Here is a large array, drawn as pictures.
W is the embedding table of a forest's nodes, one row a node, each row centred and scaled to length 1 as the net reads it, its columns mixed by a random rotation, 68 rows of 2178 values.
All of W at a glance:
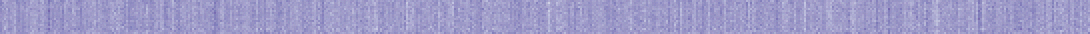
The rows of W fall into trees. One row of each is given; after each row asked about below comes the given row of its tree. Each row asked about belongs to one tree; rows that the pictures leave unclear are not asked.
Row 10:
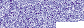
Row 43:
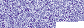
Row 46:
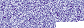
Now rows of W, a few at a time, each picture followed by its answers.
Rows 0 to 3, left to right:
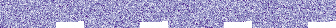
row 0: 46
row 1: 43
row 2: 43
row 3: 10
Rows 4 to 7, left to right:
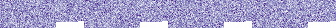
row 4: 46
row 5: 43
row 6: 43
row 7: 43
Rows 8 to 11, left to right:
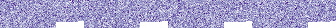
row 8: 43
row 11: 46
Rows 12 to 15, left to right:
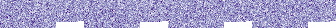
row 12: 43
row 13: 43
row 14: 46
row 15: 10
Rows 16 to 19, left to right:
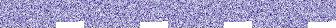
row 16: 10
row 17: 10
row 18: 10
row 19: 43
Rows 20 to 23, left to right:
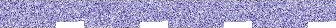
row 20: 10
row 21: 43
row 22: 43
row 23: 43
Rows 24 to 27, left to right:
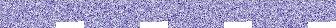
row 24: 46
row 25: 10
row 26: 10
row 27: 43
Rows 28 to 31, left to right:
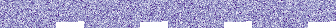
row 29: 46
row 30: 10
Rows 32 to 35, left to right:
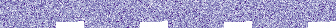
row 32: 10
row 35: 46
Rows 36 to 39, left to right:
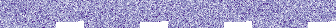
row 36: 43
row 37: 43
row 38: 46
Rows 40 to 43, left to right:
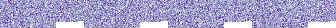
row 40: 10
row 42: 10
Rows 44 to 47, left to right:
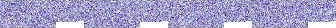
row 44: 43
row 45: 43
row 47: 10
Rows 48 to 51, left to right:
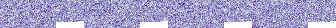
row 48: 10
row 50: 10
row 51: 46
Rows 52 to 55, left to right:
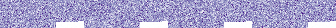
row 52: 46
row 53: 43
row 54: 43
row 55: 46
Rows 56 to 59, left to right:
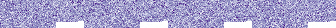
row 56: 43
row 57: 43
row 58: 43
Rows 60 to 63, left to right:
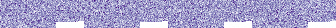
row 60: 43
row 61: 10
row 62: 10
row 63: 43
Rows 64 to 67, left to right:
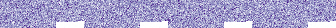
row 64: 10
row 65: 46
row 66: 10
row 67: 46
